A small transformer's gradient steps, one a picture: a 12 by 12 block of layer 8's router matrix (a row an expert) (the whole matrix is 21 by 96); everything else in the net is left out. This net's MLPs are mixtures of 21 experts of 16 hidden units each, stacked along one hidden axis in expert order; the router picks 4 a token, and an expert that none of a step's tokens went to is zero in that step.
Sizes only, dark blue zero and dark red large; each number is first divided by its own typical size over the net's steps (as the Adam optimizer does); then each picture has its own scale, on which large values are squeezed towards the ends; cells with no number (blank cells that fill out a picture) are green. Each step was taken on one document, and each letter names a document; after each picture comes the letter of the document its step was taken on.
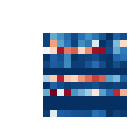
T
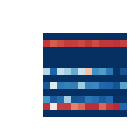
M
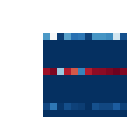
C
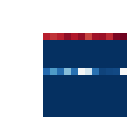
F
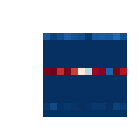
C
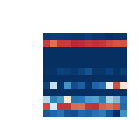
M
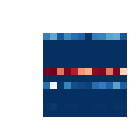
C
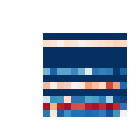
M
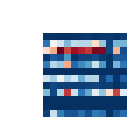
T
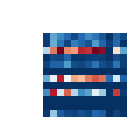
T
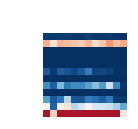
M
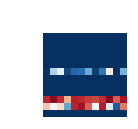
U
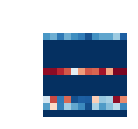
C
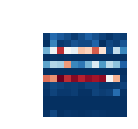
T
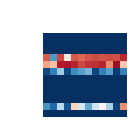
U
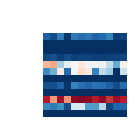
U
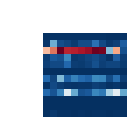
T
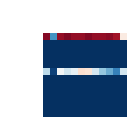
F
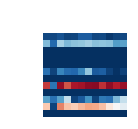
M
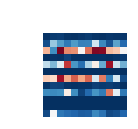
T
